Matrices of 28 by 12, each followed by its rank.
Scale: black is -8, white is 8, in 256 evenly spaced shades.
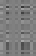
one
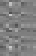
two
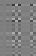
one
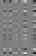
one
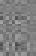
two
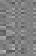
two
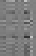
two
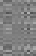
two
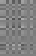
one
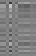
one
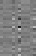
two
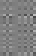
one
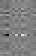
two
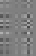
one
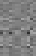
two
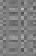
two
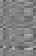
two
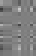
one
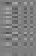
one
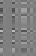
one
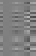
one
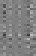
two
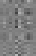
two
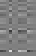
one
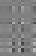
one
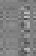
two
